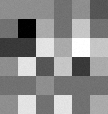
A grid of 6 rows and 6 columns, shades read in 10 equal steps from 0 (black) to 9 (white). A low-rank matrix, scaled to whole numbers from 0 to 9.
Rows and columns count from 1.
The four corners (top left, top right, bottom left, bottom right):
5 3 5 6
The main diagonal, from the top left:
5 0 8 7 4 6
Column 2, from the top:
5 0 2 8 4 8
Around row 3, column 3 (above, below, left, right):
6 3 2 6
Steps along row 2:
down up down up down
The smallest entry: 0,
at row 2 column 2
